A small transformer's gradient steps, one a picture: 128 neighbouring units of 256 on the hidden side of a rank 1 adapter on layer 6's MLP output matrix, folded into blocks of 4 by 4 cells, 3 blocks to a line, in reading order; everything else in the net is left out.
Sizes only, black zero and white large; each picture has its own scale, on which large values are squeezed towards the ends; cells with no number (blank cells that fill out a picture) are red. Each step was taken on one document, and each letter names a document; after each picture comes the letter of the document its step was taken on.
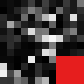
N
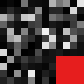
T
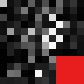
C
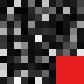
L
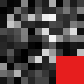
N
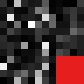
L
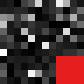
T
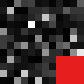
L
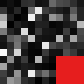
T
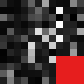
C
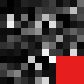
N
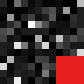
L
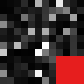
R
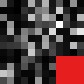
C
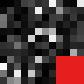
T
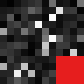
N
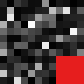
L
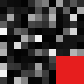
R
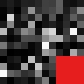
N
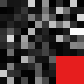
C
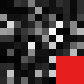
C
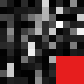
C
